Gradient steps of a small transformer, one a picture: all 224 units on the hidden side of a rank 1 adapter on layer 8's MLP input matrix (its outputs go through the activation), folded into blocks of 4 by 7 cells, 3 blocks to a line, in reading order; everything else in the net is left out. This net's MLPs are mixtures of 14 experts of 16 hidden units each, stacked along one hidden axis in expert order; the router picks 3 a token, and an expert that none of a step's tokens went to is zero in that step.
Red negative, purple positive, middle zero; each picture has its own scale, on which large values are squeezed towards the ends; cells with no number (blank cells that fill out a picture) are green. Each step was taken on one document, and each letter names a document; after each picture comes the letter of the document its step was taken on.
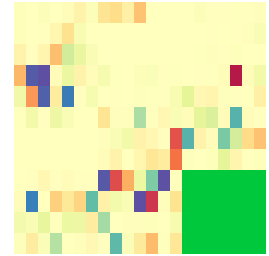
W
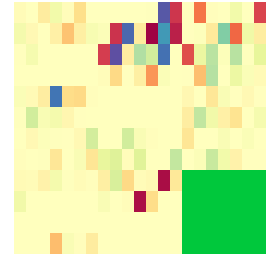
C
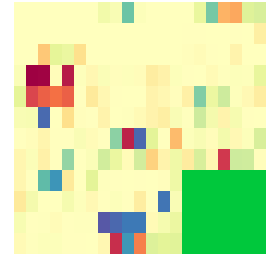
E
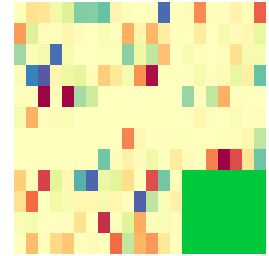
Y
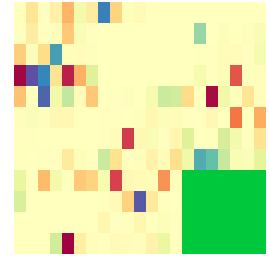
Y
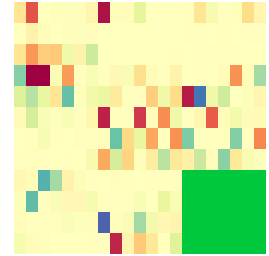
E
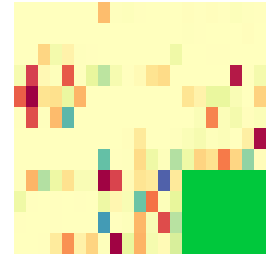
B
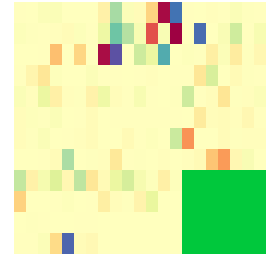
C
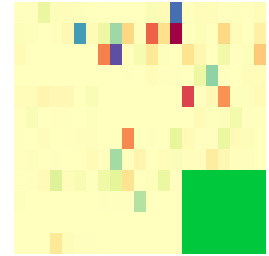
C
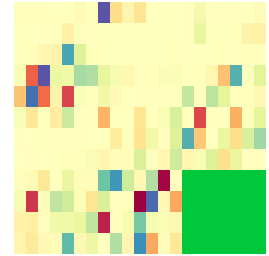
W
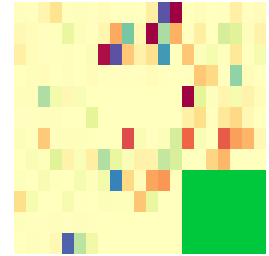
C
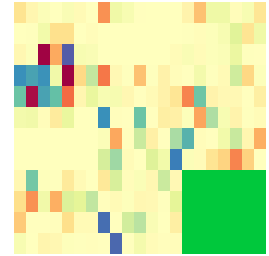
W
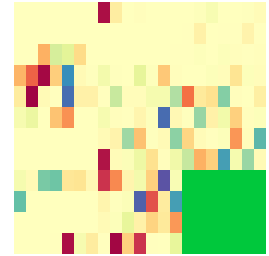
B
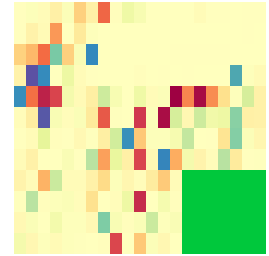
E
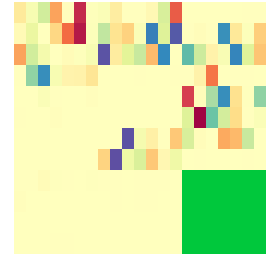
C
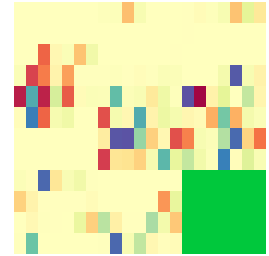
E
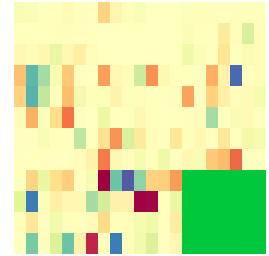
B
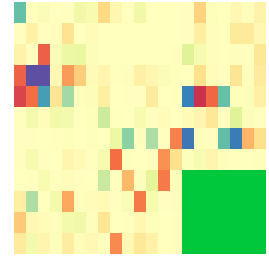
W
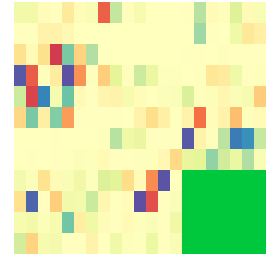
W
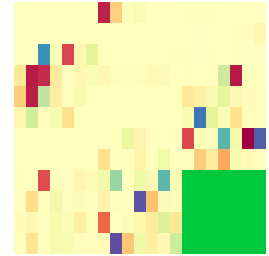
B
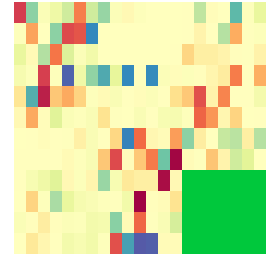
W
